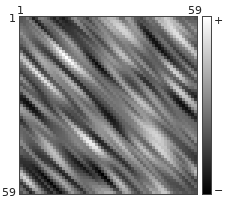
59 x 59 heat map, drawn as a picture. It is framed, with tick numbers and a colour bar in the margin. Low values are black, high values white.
The halves do not mirror each other. The bottom left is the ninth with the lowest average. No row or column stands out. The grain runs diagonally down to the right.
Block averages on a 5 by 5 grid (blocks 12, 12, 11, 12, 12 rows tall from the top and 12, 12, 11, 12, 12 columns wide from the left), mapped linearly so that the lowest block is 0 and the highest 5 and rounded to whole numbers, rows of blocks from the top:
2 1 4 2 4 | 3 4 2 2 2 | 1 2 1 4 1 | 2 3 3 5 3 | 0 1 1 3 2
